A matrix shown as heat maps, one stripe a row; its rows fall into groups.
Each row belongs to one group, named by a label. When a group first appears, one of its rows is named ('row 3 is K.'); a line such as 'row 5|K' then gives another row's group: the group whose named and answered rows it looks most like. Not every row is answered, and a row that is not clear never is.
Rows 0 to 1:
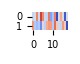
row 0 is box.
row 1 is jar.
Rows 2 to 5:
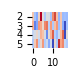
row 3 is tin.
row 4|box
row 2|tin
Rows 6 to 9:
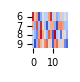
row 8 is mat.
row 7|box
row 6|jar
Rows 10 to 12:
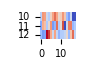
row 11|box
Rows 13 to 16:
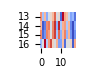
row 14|tin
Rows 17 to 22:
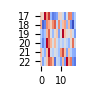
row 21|tin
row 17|box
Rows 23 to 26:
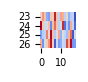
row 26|box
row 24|jar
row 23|jar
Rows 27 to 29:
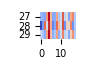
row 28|box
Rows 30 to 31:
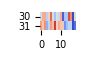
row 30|box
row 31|jar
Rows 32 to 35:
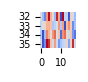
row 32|mat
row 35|mat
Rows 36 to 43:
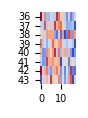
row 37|jar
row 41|mat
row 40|tin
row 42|jar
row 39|jar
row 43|box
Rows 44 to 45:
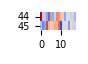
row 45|mat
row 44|jar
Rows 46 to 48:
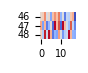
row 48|box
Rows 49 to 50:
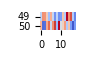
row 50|tin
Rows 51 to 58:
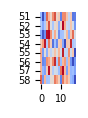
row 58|jar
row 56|tin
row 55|jar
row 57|tin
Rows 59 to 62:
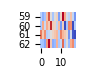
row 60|box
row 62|mat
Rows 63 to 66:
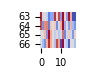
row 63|jar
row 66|mat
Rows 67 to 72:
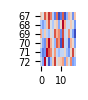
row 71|mat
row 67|box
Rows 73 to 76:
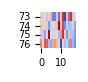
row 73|box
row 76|jar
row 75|tin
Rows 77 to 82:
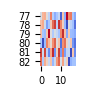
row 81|jar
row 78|jar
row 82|jar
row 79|tin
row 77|box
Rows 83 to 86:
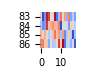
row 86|jar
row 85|jar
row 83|tin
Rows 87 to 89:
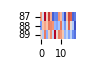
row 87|box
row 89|jar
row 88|box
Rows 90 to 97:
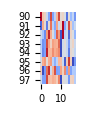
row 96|tin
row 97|mat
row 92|mat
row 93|mat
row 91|box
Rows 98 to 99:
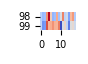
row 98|mat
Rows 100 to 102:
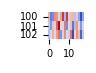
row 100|tin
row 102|box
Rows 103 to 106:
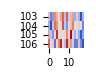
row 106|jar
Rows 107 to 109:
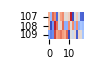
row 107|jar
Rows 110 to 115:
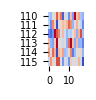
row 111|jar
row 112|mat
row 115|box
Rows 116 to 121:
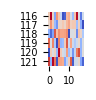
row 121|jar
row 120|box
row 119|jar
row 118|mat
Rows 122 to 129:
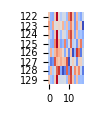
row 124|tin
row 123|jar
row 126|box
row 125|mat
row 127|mat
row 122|tin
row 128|box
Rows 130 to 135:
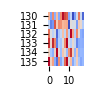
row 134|tin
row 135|jar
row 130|jar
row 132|jar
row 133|jar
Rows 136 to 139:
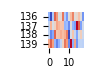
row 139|jar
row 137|box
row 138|mat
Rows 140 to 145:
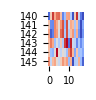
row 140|box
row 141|tin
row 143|jar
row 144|tin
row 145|jar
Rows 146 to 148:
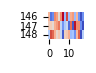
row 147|box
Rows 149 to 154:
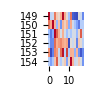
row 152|mat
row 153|tin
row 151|mat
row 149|jar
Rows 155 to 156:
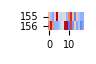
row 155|tin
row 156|jar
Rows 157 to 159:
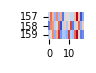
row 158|box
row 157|box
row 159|box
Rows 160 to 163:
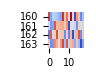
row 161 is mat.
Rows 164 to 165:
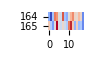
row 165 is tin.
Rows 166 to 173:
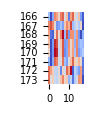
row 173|jar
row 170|tin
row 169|tin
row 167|jar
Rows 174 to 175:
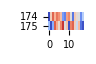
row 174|box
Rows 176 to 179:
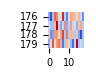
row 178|tin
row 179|box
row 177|mat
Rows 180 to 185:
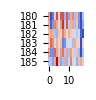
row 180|tin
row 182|jar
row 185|mat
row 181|tin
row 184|tin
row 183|box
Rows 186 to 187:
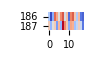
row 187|jar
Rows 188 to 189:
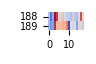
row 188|mat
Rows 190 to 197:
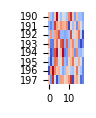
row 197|jar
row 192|box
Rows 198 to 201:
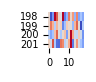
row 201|jar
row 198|tin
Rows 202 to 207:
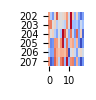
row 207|tin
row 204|jar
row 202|tin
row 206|mat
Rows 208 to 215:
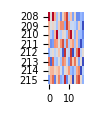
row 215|box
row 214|box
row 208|jar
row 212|box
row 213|jar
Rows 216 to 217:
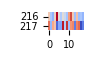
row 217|jar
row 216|tin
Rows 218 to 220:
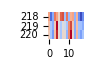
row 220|tin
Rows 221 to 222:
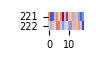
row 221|tin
